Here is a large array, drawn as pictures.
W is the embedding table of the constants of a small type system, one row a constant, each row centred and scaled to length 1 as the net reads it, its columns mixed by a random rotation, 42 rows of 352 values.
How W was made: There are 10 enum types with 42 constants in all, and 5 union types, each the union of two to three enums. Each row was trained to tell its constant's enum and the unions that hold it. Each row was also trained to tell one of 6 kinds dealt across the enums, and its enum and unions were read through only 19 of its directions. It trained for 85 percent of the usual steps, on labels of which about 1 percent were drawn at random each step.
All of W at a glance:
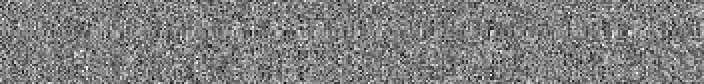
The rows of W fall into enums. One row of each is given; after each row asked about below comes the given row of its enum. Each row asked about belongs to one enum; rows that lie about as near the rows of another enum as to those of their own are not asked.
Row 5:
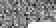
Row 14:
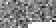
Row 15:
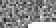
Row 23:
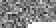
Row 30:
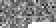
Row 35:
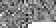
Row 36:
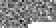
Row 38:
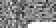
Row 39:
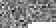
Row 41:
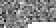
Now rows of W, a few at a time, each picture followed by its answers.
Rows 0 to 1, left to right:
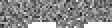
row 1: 41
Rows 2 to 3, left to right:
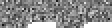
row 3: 35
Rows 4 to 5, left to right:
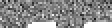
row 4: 5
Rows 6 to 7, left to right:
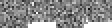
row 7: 23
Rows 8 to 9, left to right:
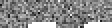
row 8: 39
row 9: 36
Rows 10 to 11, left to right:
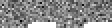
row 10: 36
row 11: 5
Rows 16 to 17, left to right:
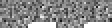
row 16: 15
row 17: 15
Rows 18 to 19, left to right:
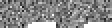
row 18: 5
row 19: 41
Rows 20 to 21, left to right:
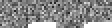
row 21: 35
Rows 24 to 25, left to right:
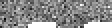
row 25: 36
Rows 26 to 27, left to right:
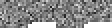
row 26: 39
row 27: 39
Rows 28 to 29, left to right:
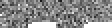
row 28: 35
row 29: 23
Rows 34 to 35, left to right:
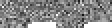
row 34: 5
